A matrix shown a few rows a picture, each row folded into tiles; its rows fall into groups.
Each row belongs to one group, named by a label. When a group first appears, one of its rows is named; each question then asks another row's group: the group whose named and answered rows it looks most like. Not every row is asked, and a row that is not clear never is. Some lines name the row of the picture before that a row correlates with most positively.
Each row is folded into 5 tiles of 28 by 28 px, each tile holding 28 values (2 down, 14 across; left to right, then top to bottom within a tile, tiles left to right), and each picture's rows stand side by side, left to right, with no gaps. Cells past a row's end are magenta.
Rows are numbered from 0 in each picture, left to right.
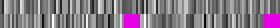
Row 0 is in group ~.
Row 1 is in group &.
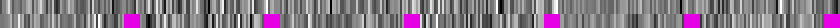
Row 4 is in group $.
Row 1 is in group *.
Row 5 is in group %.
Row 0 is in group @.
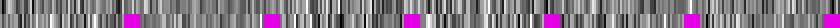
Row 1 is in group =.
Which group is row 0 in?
@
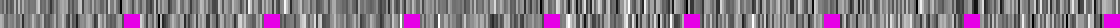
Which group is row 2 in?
=
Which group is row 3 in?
$
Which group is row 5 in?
~
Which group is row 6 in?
%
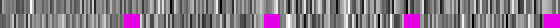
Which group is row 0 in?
%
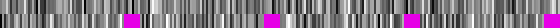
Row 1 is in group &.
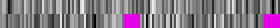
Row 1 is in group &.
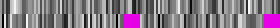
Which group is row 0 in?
&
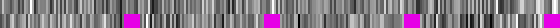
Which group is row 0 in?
%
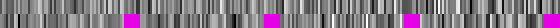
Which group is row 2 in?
~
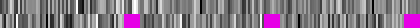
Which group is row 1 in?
=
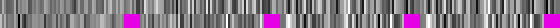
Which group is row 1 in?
~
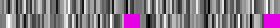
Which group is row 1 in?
*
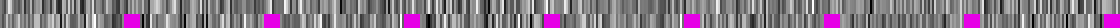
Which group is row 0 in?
@
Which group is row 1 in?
&
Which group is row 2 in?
=
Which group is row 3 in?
*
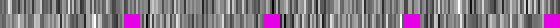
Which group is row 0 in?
@
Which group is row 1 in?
&
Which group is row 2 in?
=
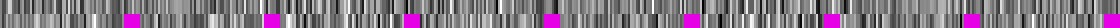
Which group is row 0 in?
@
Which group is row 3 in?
%
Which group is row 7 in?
~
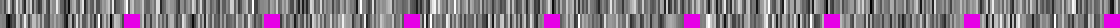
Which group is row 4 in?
$
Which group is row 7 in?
&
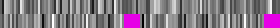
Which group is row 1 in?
&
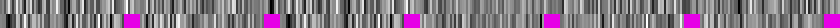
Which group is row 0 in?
*
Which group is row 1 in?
&
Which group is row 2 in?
*
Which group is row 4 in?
~
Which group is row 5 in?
$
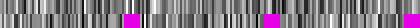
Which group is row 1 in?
&
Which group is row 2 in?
@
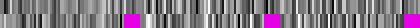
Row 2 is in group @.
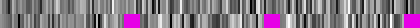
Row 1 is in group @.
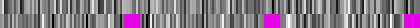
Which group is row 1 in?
&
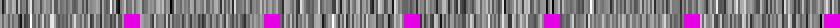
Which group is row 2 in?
~
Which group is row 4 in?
%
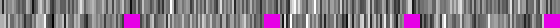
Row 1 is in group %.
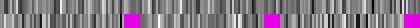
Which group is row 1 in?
@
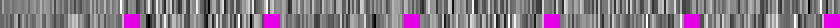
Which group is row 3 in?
@
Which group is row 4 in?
~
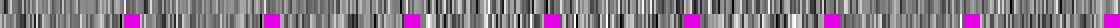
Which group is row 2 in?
$
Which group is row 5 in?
@
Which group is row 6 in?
=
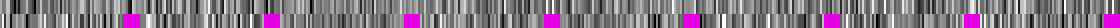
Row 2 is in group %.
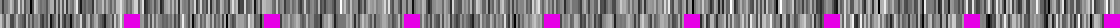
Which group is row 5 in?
%
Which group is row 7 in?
*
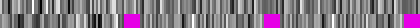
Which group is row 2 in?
~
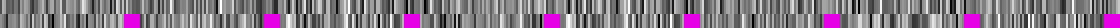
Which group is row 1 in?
%
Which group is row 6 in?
@
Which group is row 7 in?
@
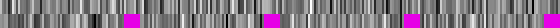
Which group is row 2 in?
%
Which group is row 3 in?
~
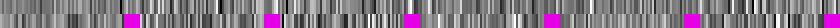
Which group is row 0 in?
$
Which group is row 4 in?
%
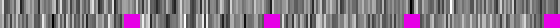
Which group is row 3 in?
%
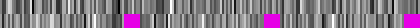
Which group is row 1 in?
%
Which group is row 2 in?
~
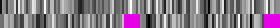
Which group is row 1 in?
*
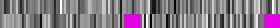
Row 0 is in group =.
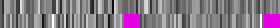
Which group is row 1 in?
=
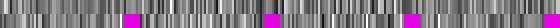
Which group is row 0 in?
=
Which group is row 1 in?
%
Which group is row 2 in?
~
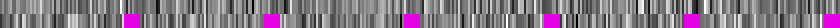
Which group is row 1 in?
~
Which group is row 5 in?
=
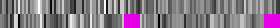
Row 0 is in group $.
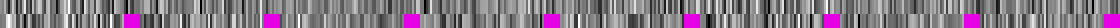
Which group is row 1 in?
=
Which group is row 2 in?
$
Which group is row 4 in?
$
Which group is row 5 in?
*
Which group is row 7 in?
~
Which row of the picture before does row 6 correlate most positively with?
0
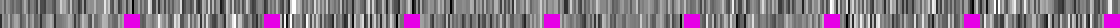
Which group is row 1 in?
@
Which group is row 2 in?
&
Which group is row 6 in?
&
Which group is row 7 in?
&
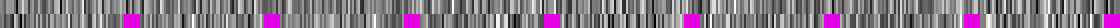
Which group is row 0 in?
=
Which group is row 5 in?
&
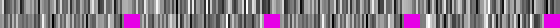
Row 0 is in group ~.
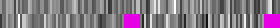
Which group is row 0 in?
$
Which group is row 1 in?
&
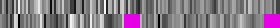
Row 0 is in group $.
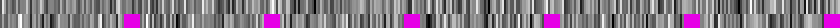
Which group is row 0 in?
@
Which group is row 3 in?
*
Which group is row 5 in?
$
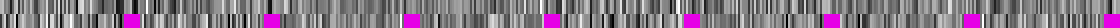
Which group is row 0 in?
%
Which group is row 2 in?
=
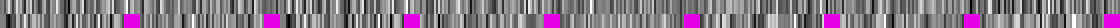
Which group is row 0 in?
*
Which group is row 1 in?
~
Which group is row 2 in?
*
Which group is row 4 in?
%
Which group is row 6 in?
&
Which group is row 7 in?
@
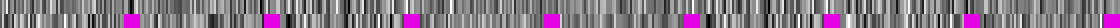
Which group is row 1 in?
$
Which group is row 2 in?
*
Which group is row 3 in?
%
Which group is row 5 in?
*
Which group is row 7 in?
=
